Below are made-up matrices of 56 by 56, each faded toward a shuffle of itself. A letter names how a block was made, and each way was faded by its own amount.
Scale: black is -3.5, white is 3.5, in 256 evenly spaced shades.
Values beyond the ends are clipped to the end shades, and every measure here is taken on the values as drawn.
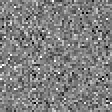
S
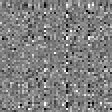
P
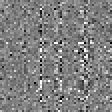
P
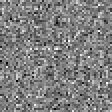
S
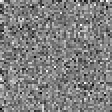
S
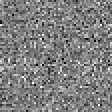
S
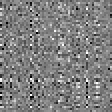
P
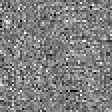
S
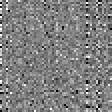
P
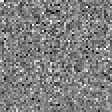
S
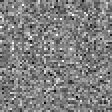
S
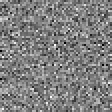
S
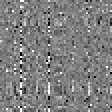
P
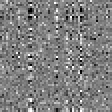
P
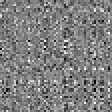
P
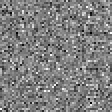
S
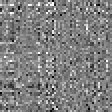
P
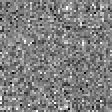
S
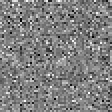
S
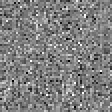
S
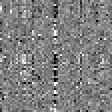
P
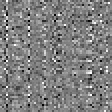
P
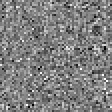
S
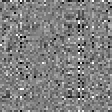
P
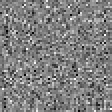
S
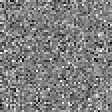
S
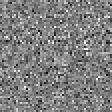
S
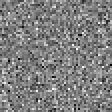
S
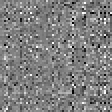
P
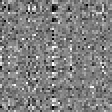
P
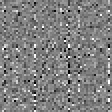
P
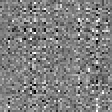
P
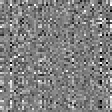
P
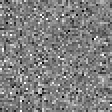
S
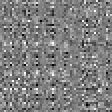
P
